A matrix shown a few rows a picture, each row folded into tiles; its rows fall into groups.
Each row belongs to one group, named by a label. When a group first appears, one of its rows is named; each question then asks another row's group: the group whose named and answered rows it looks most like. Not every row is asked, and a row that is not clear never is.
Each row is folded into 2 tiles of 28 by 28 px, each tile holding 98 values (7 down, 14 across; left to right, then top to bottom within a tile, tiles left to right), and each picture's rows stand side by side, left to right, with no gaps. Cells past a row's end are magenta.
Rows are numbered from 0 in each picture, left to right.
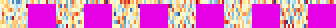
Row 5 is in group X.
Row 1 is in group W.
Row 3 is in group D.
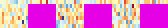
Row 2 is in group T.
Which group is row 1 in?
W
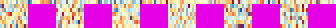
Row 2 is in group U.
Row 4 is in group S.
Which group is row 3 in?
T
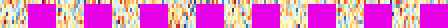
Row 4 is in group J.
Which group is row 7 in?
T
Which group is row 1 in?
U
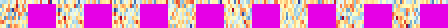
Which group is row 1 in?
U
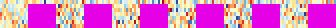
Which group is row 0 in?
S
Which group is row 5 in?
T
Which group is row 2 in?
X
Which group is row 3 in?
J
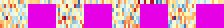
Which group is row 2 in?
S
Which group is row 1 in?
U
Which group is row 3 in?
W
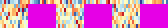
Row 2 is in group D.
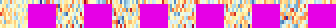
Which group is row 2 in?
X
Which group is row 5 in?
W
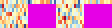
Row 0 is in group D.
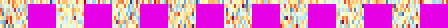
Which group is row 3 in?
D
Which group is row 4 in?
U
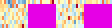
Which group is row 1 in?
T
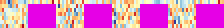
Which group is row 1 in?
T
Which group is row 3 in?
X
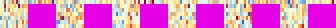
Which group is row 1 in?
W
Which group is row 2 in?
S
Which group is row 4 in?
T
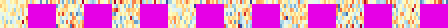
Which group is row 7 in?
D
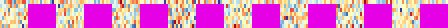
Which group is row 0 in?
J
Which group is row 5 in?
W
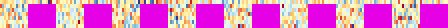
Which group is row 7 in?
U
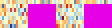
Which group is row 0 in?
T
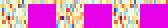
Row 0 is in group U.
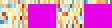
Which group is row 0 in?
W
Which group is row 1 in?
D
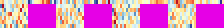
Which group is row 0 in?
D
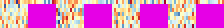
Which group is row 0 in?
S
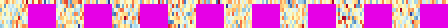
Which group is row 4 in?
T
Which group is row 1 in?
J
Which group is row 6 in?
U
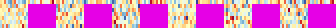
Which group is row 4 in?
U
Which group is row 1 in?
D
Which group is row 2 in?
X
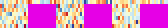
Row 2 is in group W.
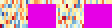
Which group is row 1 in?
U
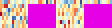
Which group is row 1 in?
X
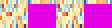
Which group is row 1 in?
D
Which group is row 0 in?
D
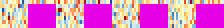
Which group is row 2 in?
T
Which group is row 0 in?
U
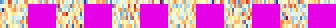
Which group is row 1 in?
D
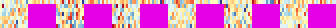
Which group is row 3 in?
J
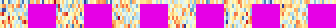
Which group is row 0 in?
U
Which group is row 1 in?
D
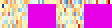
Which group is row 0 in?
T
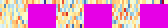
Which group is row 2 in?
W
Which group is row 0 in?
S
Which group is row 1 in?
D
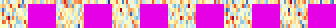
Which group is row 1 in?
J
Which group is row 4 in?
U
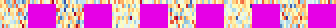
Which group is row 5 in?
W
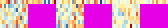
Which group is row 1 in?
S
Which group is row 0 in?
S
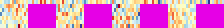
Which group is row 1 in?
D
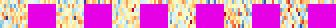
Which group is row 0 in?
W
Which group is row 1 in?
U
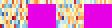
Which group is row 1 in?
W
